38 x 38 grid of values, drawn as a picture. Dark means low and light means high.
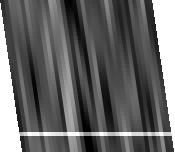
Average level on the scale: 30%. Odd lines: row 34. Histogram: skewed, a long tail of high values. Grain: streaks running down.
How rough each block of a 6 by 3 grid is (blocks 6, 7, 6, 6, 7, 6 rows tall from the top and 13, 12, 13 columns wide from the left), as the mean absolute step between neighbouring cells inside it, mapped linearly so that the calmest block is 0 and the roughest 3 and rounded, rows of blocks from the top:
0 0 1 / 0 0 0 / 0 1 0 / 1 1 0 / 1 1 0 / 3 3 3
